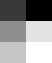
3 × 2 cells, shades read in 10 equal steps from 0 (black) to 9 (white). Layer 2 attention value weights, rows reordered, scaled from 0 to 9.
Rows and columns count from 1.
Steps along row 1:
down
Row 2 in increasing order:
5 8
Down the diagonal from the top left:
2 8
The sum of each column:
14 17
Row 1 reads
2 0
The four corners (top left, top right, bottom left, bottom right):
2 0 7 9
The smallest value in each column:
2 0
